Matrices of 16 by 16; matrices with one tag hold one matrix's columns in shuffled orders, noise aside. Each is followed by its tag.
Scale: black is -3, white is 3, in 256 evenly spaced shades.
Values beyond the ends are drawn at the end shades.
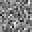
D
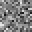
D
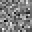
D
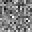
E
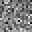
E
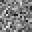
D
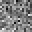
E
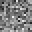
E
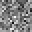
E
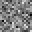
D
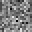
E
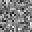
D
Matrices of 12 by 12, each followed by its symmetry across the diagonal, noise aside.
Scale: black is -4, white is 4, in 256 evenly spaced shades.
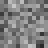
neither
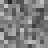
neither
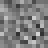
antisymmetric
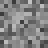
symmetric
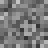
symmetric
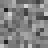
neither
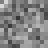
symmetric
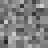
antisymmetric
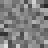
antisymmetric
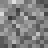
symmetric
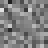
antisymmetric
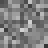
symmetric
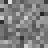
neither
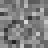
neither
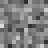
antisymmetric
